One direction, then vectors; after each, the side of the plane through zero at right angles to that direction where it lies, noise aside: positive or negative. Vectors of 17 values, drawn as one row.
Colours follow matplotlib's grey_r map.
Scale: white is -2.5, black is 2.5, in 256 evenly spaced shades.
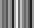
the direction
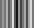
negative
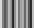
positive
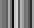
positive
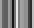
positive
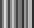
negative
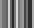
positive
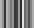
negative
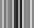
negative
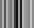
negative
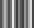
negative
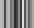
negative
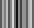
negative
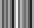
positive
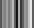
negative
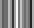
positive
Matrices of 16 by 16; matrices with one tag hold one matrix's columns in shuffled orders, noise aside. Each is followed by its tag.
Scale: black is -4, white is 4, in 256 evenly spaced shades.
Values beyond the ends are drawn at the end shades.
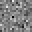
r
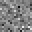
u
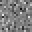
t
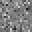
t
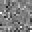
u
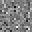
u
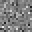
u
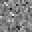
t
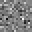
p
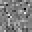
t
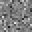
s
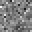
t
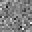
s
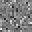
s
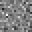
t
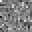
r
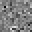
u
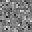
r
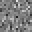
r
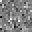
r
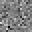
s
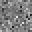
s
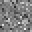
s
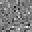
u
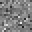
s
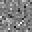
s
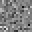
u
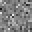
t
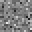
s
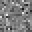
t
